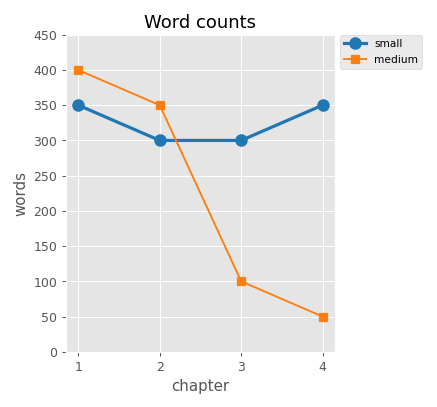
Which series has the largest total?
small
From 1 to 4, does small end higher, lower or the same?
the same
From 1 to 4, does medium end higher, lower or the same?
lower
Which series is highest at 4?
small
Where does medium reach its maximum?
1
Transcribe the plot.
Title: Word counts
x-axis: chapter, ticks 1 2 3 4
y-axis: words, ticks 0 50 100 150 200 250 300 350 400 450
Legend: small, medium
Values:
small: 350 300 300 350
medium: 400 350 100 50
